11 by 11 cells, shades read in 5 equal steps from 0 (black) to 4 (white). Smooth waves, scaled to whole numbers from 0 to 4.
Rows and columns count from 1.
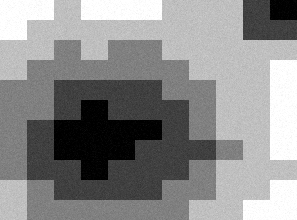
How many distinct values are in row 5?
4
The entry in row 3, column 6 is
2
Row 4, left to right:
3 2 2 2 2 2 2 3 3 3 4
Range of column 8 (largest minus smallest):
2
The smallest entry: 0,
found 10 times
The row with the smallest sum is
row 8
